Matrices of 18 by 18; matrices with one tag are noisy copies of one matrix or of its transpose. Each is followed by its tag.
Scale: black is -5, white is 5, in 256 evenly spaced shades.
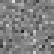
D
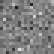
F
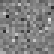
F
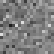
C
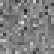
C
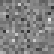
F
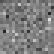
F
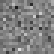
F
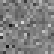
C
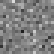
D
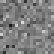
C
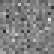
F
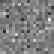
F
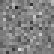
F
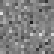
D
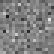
F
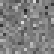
C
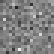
F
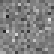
F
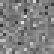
C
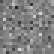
F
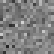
C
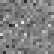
C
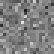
C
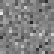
D
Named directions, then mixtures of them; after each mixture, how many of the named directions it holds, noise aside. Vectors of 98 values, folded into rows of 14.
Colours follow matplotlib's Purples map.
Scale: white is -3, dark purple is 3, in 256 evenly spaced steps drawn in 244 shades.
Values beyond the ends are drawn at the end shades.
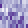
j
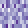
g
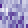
one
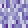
one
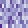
one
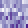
two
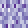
one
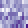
two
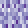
one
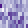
one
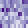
two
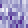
one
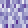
one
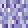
one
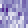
one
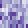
one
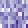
two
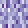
one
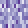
one
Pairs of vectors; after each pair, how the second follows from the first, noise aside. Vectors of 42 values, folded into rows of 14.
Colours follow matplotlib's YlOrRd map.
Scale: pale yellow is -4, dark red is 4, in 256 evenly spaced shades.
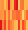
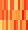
negated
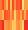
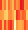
wrapped around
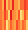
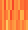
shrunk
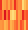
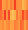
shrunk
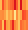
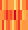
negated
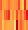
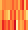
negated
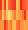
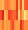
wrapped around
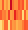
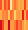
negated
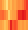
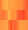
shrunk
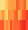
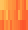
shrunk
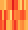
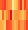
negated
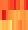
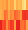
wrapped around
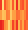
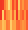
wrapped around
